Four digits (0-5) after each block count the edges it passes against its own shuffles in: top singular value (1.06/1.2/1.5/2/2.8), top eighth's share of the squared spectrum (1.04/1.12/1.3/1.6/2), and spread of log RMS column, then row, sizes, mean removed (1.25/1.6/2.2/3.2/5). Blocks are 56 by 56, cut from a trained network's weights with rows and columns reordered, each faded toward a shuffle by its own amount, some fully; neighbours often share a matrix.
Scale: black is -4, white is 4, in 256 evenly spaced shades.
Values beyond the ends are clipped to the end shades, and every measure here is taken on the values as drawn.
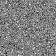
0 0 0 0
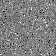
0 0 0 0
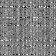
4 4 0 3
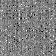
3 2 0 2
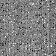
2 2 0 1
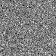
0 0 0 0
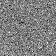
0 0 0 0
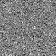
2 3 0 1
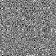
3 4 2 2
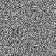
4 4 2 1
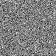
1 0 0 0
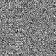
3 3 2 0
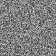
3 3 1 0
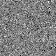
1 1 0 0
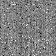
2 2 0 1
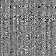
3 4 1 3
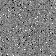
1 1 0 0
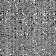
3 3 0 2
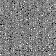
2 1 0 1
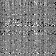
3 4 0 3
